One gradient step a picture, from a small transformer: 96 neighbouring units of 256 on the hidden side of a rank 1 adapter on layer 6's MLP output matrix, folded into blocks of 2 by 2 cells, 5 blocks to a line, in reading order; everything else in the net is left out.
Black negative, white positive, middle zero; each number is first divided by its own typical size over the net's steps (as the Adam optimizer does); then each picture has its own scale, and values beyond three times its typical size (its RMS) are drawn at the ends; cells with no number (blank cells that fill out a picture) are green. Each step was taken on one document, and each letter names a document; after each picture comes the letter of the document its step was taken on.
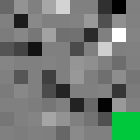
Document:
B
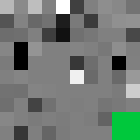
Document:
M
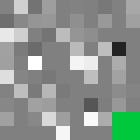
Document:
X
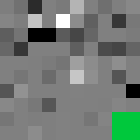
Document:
M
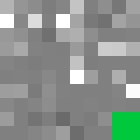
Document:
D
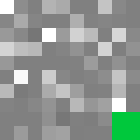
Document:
B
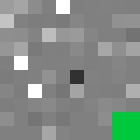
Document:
M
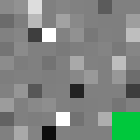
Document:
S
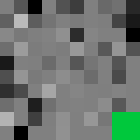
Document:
S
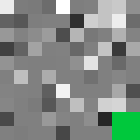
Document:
B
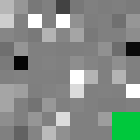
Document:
S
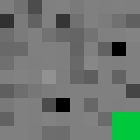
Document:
D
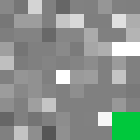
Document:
D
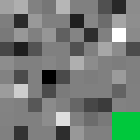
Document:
B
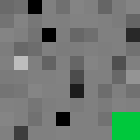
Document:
S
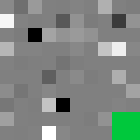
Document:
D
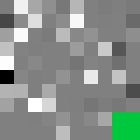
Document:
X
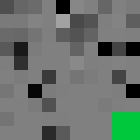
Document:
D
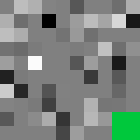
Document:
X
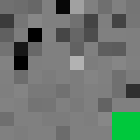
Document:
M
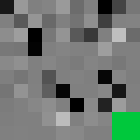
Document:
B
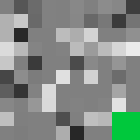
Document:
X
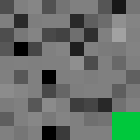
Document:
B
